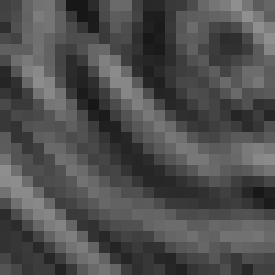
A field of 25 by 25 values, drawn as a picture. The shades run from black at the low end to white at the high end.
Odd rows or columns: none. Rings: centred on the top right. Average level on the scale: 30%. Grain: diagonal, down to the right.
